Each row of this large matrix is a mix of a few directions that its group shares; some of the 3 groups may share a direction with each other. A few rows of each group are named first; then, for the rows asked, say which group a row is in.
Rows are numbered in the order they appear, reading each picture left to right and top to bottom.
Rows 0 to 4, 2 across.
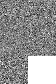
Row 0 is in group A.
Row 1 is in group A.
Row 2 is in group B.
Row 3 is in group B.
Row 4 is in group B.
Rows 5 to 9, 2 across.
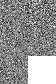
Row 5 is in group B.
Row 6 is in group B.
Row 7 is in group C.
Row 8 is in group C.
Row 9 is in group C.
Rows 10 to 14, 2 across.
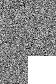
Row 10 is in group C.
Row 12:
A
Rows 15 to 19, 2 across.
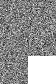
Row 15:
C
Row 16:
A
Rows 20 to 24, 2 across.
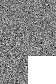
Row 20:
B
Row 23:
B
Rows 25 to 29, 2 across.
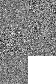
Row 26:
B
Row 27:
C
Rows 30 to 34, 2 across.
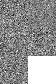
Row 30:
B
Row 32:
C
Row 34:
A
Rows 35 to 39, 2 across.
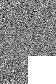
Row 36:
C
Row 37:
A
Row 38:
A
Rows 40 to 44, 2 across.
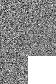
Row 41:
B
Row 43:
A
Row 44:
A
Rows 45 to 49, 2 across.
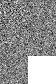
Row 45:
B
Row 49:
C
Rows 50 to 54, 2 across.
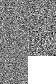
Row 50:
A
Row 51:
A
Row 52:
B
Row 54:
A
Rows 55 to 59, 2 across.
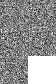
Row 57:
B
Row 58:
B
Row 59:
A
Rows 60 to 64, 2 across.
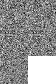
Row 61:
C
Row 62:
A
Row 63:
A
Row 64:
B
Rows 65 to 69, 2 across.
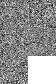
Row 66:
B
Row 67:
A
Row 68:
A
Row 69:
B
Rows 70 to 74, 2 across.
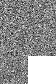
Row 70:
A
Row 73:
A
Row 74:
B
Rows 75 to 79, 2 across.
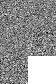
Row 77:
C
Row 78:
C
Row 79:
B
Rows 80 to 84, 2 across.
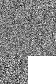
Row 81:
C
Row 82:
C
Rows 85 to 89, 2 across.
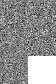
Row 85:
C
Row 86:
A
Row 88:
B
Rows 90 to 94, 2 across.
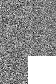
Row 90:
B
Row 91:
A
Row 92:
C
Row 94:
A
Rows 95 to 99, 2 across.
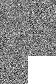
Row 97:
C
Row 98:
A
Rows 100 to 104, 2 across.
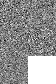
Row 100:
B
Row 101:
C
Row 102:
B
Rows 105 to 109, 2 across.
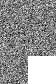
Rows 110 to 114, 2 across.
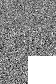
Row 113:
B
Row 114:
B
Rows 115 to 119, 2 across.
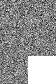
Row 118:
B
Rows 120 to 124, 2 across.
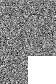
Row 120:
A
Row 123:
C
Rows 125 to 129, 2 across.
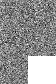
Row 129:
B
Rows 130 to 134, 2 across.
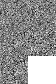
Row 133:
B
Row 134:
B
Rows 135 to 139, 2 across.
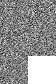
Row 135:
A
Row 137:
B
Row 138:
C
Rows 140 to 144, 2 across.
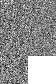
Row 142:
C
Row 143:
B
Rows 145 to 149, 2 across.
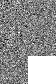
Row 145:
B
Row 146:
A
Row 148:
A
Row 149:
B
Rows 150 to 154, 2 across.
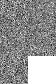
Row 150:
B
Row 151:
C
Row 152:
C
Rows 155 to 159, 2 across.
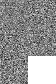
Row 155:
A
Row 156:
A
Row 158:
A
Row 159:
B
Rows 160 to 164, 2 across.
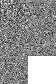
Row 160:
B
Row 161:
A
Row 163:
B
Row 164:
A
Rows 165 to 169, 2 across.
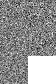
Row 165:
B
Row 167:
C
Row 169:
C
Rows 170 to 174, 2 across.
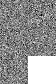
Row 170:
C
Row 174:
B
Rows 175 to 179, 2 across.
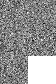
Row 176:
B
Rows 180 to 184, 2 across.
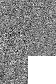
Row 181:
A
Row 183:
A
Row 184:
C
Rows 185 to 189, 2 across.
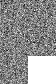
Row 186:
C
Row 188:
A
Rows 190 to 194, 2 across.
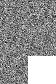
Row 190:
A
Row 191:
A
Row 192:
A
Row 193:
B
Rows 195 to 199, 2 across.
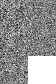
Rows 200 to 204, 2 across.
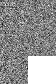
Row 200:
A
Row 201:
C
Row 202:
A
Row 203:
B
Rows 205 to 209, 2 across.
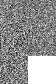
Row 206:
C
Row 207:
B
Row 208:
C
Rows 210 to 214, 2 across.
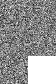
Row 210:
C
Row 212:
A
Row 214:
C
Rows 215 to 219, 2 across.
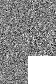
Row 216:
B
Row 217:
B
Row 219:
C
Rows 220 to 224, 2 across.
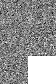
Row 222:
A
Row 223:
C
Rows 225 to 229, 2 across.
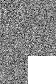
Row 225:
B
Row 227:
B
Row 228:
A
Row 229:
C
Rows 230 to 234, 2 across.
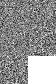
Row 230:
A
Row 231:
C
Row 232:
B
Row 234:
C
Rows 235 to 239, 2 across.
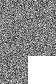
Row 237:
A
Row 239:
C
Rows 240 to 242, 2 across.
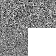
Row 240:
B
